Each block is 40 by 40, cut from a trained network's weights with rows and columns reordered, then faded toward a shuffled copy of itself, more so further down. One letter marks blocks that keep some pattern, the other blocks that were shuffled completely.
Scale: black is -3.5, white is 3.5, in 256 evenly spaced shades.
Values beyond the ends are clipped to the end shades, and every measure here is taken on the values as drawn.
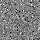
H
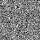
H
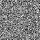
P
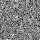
P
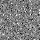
H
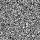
H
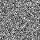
H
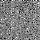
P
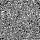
P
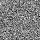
H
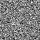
H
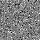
H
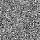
P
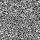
H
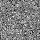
H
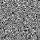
P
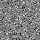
H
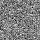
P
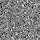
H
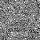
P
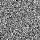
H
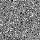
P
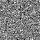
H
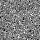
H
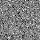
P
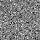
P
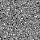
P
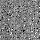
P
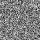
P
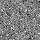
H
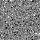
H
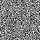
P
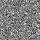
P
